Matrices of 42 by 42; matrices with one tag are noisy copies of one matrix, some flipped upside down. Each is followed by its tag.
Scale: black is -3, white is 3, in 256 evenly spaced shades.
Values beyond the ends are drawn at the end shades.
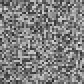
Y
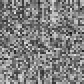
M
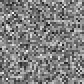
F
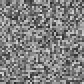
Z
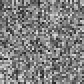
M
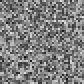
F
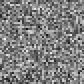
Y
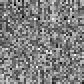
M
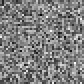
Y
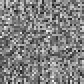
M
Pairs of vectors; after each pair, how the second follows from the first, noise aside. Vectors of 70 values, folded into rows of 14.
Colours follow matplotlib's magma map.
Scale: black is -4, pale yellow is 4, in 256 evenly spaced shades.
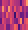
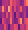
copied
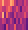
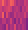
shrunk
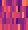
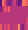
partly zeroed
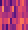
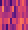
copied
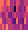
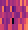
reversed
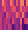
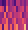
reversed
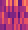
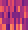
reversed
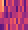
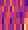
reversed
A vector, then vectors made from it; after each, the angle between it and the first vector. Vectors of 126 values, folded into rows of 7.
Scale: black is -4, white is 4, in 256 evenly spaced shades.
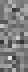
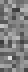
nearly parallel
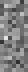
partly aligned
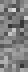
orthogonal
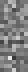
nearly parallel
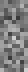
partly opposed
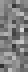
partly opposed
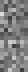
partly opposed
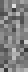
orthogonal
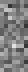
orthogonal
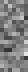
orthogonal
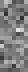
orthogonal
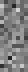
partly opposed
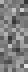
orthogonal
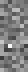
partly opposed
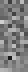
partly opposed
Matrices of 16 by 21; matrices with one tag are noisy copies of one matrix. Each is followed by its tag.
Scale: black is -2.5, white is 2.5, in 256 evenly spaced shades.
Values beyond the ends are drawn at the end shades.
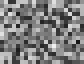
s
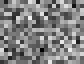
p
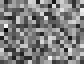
p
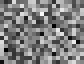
p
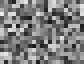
s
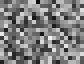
p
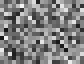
p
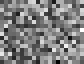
p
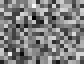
p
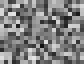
s
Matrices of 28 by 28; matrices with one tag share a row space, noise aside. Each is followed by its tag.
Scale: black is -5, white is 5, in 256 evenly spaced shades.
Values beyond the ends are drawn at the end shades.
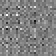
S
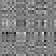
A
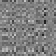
A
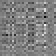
A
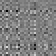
S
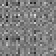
S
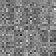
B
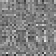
A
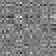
B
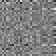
B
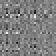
S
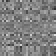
B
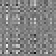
S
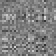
A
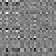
S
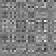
A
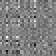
S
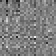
S
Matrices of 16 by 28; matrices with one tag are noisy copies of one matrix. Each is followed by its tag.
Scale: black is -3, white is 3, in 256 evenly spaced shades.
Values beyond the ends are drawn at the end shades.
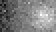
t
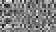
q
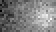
t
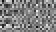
q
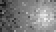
t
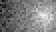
t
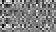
q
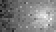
t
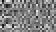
q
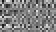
q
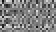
q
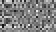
q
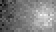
t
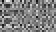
q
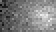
t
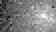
t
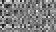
q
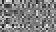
q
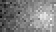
t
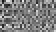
q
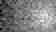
t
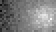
t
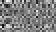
q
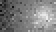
t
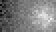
t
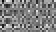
q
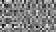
q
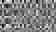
q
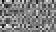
q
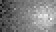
t
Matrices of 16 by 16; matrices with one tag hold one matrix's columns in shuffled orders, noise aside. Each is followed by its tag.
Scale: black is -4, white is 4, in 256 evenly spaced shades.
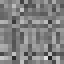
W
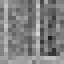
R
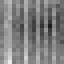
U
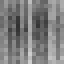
U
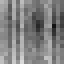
U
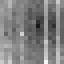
U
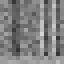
R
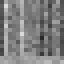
R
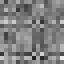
W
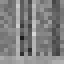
R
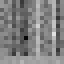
R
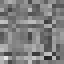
W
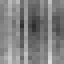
U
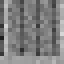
R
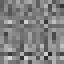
W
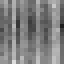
U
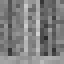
R
